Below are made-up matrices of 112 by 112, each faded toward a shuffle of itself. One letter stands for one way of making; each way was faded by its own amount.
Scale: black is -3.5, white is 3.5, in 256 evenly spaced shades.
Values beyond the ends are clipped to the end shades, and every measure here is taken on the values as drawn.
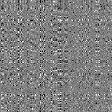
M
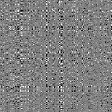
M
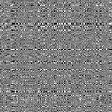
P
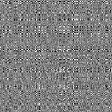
P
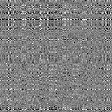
P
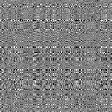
P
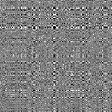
P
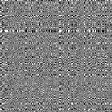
P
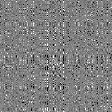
M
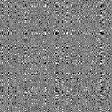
M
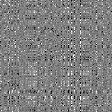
M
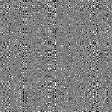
M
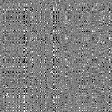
M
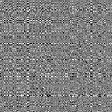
P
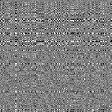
P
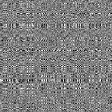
P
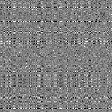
P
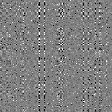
M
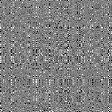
M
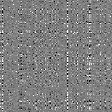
M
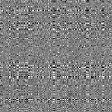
P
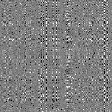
M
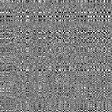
P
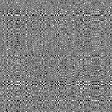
P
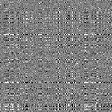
P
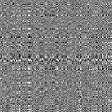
P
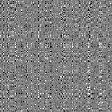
M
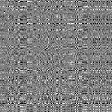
P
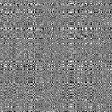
P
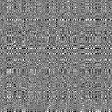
P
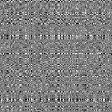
P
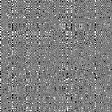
M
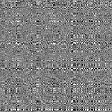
P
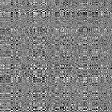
P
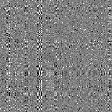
M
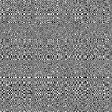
P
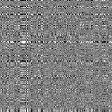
P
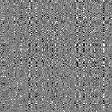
M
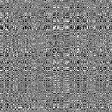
P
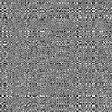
P
